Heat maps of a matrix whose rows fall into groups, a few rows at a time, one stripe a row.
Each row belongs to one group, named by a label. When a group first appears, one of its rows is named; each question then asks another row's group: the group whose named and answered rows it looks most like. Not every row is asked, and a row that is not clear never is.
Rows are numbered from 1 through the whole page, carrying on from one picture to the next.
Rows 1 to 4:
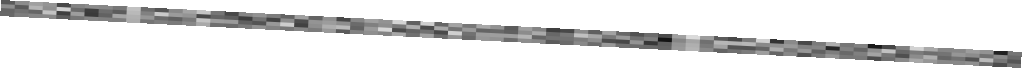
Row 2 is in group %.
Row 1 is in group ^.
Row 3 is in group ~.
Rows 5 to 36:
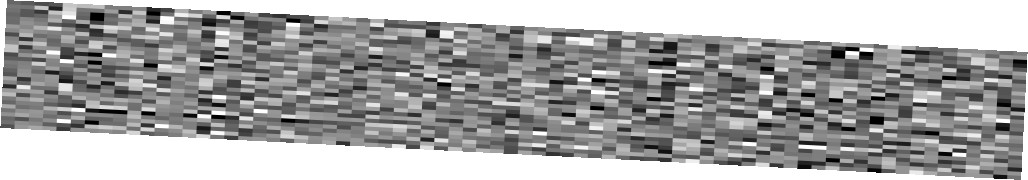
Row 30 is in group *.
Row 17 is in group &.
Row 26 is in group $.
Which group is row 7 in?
%
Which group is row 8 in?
%
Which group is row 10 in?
*
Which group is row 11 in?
&
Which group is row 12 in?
~
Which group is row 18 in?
^
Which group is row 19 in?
%
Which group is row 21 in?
~
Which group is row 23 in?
^
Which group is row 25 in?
%
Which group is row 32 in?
^
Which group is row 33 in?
~
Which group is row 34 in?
%
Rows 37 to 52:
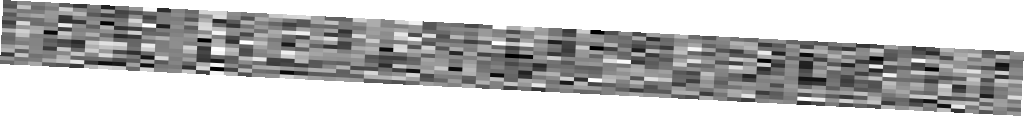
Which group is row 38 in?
$
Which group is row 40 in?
^
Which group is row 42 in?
$
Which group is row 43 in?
^
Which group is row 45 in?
$
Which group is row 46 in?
*
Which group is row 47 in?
*
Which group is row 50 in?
$
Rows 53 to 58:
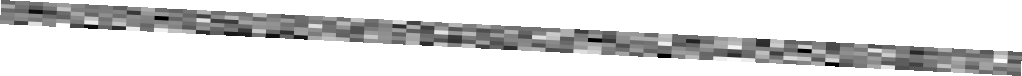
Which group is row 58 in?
%
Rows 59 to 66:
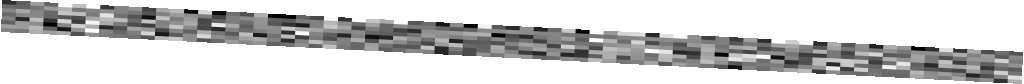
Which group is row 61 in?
$
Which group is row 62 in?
*
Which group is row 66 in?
&
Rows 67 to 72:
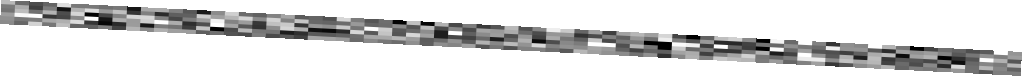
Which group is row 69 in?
~
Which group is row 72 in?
%
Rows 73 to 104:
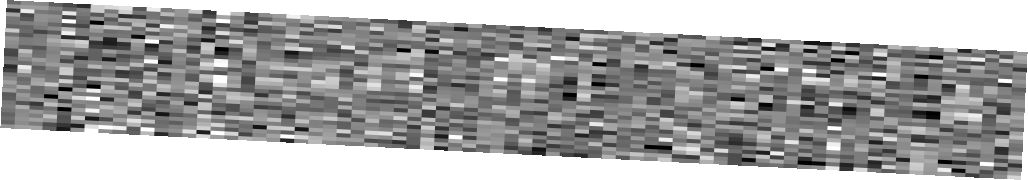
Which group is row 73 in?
*
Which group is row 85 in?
$
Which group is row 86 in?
$
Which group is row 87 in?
^
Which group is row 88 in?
&
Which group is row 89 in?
$
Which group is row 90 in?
$
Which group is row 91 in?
*
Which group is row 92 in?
%
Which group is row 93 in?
&
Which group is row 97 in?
^
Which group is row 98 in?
&
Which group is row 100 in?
^
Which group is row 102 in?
^
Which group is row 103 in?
*
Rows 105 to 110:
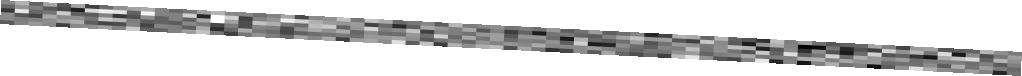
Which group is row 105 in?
~
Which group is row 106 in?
*
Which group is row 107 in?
$
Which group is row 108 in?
&
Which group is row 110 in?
^
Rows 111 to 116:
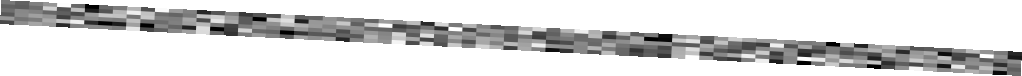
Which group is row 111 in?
%
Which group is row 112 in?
~
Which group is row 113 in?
*
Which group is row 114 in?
^
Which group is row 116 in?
^
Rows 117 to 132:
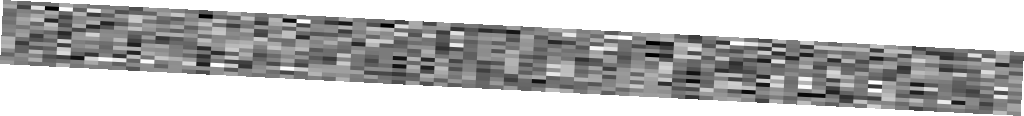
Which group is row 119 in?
~
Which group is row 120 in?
^
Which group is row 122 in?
~
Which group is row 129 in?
%
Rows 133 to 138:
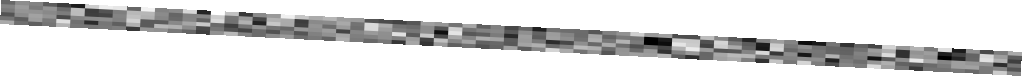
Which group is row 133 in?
*
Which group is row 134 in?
~
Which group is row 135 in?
~
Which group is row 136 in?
^
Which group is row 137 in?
%
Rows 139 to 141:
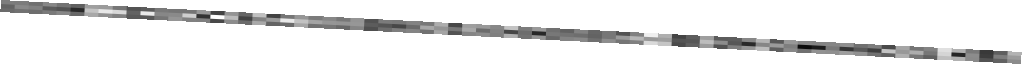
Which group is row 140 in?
*
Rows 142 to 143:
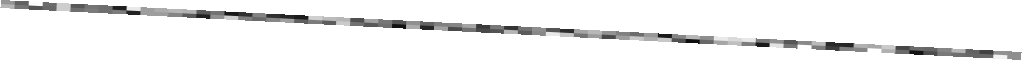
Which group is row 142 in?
%
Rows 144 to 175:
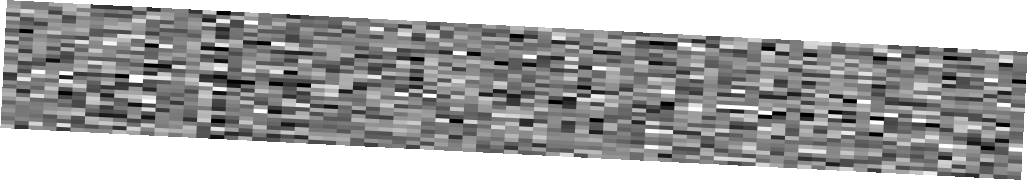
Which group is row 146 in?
~
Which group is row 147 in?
^
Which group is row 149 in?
&
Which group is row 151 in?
~
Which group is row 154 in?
^
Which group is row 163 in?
$
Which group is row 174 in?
%
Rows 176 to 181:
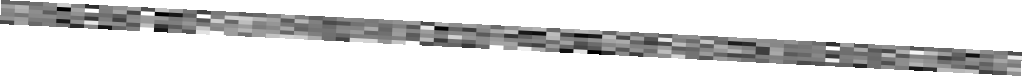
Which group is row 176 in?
%
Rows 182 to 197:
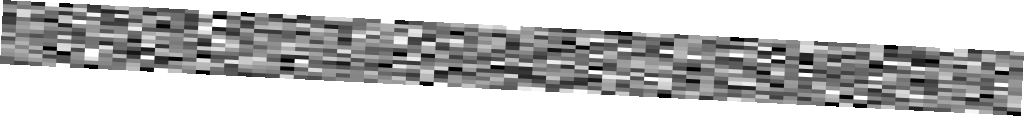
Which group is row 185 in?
$
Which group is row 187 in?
^
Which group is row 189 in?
*
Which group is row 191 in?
$
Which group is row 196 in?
^
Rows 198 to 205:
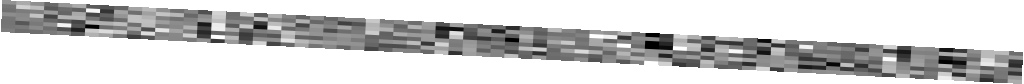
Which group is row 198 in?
~
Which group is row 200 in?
~
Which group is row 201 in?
~
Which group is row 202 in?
*
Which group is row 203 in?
%
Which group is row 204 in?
*
